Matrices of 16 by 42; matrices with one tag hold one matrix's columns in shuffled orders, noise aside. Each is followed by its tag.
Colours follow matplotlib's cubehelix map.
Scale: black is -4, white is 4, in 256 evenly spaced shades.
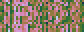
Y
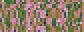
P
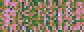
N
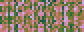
Y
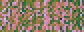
N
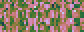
P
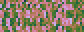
P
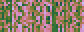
Y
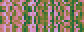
Y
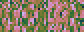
P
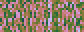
P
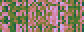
Y
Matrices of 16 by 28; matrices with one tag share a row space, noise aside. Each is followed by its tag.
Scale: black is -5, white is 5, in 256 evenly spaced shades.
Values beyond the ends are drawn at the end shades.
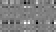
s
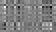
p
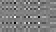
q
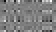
p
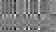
q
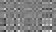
p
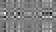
p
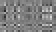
p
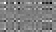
p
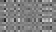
p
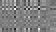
q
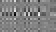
q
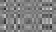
p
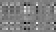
s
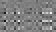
p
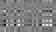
p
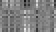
s
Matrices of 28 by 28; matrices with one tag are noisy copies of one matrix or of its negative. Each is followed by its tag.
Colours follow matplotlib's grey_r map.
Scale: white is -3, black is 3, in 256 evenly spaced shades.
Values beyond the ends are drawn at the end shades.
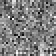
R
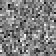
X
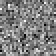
X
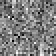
R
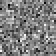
X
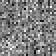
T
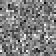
X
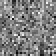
R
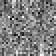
R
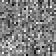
T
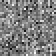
T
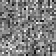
T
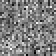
T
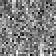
R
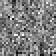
R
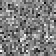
X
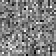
T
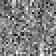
R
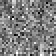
R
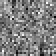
R
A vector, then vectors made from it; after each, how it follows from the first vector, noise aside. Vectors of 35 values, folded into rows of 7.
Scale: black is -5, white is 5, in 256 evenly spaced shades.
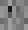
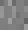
partly zeroed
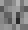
reversed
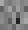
reversed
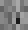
reversed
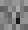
reversed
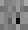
reversed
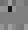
partly zeroed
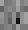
reversed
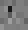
partly zeroed
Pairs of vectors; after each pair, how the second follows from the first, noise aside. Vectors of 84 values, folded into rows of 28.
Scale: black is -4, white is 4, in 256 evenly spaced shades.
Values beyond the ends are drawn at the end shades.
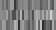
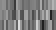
sign-scrambled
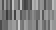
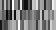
scaled up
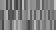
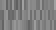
shrunk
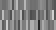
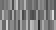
copied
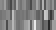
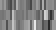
copied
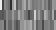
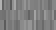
shrunk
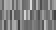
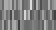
copied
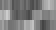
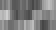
copied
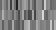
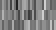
copied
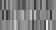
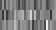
copied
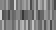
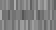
shrunk
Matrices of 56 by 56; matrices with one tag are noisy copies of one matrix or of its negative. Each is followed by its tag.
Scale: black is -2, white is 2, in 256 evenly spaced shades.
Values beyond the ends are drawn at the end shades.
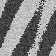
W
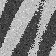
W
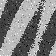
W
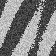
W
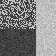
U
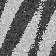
W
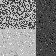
U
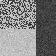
U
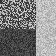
U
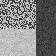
U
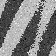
W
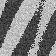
W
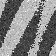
W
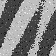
W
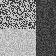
U
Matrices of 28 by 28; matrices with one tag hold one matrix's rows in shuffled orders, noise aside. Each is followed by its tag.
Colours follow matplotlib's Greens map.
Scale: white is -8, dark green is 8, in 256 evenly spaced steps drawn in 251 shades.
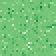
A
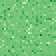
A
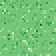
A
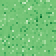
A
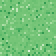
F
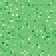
F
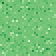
F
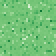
A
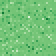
F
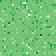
A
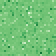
A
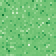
F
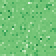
A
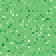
F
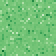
F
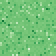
F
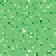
A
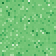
F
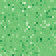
A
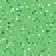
F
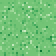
A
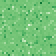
A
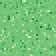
A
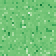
A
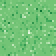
A
